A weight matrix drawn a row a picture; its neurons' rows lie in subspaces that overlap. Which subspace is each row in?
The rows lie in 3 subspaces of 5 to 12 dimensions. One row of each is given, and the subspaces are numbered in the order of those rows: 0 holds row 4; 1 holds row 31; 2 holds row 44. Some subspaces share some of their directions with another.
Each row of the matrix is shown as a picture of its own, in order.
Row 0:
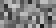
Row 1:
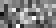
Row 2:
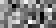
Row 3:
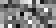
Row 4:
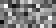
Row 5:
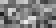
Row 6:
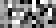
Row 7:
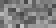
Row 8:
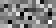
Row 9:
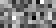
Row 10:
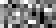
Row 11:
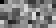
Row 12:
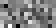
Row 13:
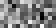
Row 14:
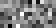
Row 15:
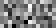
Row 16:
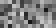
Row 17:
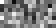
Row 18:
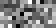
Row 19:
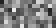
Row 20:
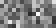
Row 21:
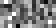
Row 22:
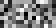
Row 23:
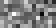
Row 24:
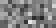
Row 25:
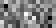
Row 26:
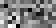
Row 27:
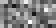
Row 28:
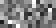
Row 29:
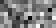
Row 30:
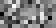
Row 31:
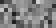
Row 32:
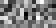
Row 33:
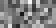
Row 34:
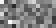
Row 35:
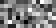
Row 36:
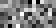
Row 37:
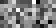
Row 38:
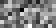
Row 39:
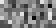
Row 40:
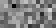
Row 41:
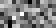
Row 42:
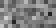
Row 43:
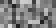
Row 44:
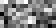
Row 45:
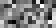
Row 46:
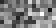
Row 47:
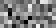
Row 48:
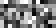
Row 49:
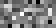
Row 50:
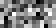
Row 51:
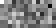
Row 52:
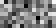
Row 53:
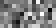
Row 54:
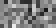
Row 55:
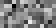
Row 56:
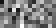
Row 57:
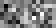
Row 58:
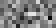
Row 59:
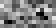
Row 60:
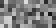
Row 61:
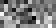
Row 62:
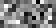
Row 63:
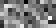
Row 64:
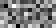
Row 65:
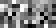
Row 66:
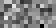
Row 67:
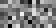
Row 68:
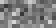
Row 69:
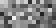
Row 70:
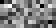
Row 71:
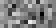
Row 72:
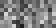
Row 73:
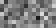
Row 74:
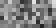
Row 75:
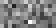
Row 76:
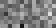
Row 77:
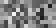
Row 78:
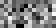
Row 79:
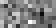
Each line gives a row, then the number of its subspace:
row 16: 1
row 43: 1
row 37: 1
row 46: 0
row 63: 2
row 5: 0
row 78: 1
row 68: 1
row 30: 2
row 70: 1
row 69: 2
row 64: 0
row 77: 1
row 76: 2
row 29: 0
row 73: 1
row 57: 2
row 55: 1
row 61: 0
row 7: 2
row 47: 0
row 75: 0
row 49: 1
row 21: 1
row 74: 1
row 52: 1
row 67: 2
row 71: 0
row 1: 2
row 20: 1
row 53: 0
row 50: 1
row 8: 1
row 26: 0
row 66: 1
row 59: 1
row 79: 0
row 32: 1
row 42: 1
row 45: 1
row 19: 1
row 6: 0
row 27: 2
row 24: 1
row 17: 1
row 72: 1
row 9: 1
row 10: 0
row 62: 2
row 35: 0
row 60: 1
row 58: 2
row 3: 2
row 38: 1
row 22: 1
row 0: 0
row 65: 1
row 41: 1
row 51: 1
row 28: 1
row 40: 0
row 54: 0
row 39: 1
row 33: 0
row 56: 1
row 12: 0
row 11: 1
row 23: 1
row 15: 0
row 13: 2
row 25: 0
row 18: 2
